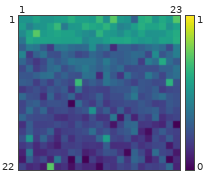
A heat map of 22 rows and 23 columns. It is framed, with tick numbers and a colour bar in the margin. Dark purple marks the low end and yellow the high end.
Average level on the scale: 30%. Seam: horizontal, 20% of the way down, the top part higher. Slope: up to the top.
